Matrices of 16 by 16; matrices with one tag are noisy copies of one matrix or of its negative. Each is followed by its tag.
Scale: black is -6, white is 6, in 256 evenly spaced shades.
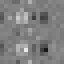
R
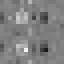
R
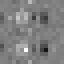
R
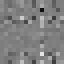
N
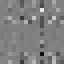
N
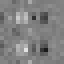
R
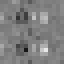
R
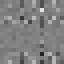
N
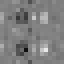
R
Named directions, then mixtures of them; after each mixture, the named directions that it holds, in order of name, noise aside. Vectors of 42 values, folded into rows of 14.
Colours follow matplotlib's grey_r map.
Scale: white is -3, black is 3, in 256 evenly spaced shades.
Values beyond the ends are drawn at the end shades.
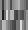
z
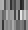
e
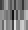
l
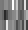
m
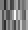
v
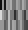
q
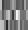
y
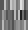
e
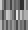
e, y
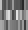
e, y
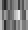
v, y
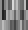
m, y, z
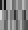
q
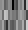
m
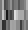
v, z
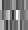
y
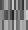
l, m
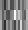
v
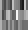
e, m, y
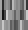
m, y, z
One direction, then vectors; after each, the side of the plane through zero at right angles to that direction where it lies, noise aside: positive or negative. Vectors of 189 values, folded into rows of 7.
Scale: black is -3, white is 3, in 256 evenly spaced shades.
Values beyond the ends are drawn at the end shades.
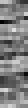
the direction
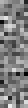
positive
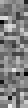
positive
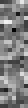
negative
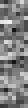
negative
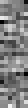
positive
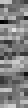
positive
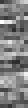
negative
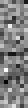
positive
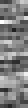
negative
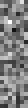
negative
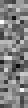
negative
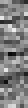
positive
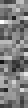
negative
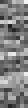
negative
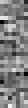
positive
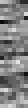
positive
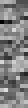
positive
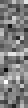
negative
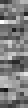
negative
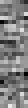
positive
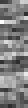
negative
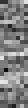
negative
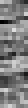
positive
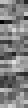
positive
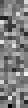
negative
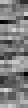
positive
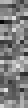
positive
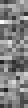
negative
